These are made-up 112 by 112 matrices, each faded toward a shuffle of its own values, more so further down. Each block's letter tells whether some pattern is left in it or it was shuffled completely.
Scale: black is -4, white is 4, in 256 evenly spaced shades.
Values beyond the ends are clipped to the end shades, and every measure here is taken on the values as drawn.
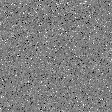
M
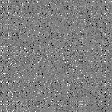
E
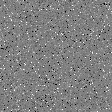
M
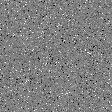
M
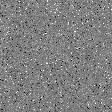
M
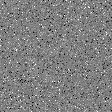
M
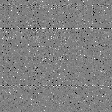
E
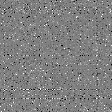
E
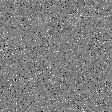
M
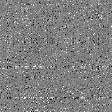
E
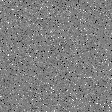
M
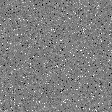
M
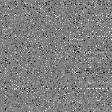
E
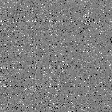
E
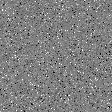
M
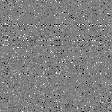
E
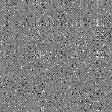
E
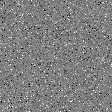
M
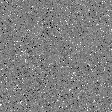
M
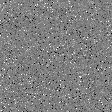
M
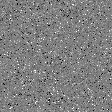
M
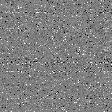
E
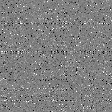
E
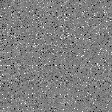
E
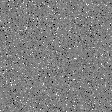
M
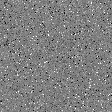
M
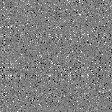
E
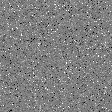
M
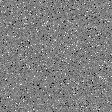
M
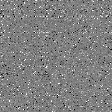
E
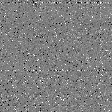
E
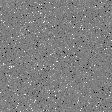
M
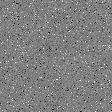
M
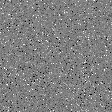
M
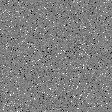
M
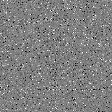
E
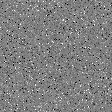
M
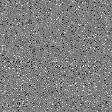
E
